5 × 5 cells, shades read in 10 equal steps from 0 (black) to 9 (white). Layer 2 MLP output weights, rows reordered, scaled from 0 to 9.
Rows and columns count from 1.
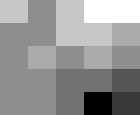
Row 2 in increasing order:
5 5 6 7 7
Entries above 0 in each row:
5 5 5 5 4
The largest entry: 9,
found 2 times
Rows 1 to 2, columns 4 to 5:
9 9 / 7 6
